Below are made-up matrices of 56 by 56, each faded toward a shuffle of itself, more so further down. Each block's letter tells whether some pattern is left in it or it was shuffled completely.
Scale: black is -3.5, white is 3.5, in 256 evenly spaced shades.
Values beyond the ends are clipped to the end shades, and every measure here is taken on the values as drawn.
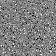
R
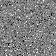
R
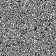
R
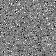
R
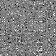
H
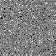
H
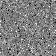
R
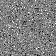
R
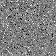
R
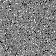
R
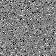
R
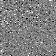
H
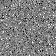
R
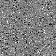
H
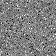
R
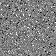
R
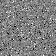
R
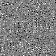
H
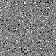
H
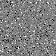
H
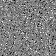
R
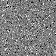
R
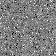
R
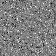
R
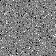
H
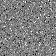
R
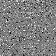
H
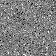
R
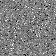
R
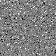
H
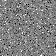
R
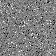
R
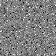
H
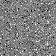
H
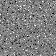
R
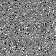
H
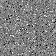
R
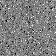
H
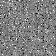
H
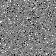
R
